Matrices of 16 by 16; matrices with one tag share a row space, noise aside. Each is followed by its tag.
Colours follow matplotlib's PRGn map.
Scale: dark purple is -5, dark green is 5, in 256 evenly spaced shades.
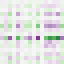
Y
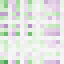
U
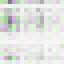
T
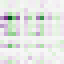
T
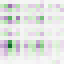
T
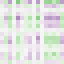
Y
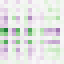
U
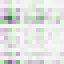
T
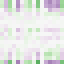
Y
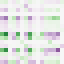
U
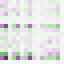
U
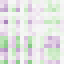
U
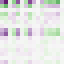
U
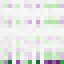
Y
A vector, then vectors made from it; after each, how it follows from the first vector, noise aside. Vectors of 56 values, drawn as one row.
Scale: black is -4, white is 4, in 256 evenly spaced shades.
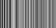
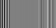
partly zeroed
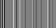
partly zeroed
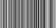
wrapped around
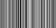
wrapped around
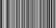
wrapped around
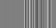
partly zeroed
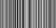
wrapped around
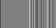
partly zeroed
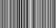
wrapped around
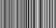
wrapped around
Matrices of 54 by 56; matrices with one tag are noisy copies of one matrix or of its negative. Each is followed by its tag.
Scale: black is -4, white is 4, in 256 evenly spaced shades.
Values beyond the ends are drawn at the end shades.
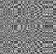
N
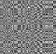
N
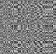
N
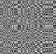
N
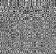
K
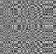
N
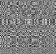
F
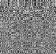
K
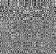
K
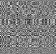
F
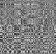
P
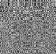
K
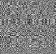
F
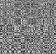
P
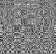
P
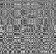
P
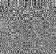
K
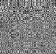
K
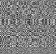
F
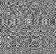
F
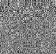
K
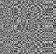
N
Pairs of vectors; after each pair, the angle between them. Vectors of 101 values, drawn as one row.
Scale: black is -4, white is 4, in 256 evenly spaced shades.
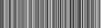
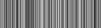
partly opposed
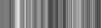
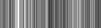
nearly parallel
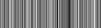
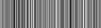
orthogonal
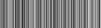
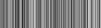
nearly parallel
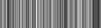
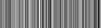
partly aligned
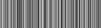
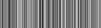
nearly opposite
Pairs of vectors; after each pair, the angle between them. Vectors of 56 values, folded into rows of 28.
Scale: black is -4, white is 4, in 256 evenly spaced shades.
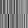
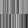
orthogonal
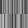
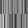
nearly parallel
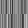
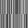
nearly opposite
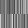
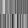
partly opposed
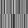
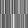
nearly opposite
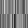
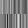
orthogonal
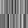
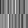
nearly opposite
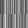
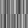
partly opposed
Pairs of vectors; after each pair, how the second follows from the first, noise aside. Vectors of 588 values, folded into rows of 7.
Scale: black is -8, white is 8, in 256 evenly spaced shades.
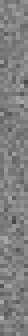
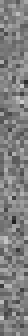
scaled up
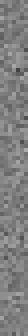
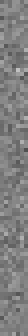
negated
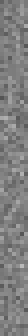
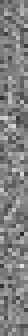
scaled up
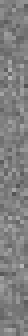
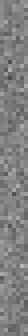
sign-scrambled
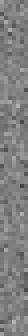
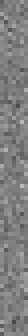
negated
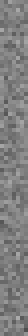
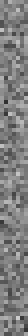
scaled up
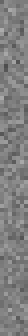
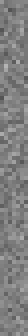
negated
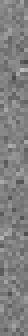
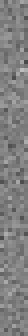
sign-scrambled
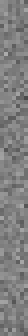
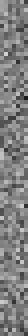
scaled up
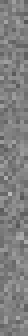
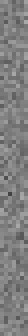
negated
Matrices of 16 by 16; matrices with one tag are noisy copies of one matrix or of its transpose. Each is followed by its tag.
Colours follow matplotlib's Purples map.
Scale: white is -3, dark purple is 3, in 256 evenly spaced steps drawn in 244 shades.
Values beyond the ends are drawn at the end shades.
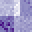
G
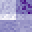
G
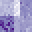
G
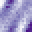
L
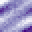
L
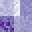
G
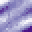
L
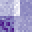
G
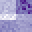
G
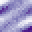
L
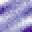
L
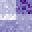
G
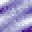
L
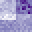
G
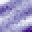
L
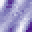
L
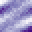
L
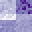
G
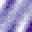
L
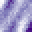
L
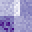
G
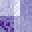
G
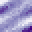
L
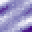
L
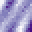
L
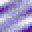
L
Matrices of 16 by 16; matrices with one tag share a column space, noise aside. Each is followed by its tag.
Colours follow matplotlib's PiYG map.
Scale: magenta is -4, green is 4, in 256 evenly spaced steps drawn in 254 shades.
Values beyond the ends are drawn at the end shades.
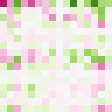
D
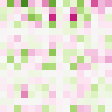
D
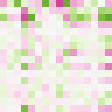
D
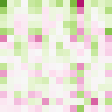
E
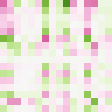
E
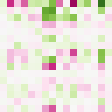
D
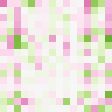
E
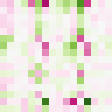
E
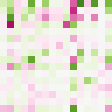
D
